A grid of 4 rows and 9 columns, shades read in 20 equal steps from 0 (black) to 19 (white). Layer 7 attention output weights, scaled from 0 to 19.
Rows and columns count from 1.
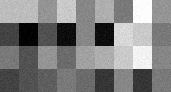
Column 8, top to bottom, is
19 15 18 4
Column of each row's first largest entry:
8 7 8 7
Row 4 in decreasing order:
10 9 9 8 7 6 5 4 4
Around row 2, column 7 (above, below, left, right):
9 15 1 15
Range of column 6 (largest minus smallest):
12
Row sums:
116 63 102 62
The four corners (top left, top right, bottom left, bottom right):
14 11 5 9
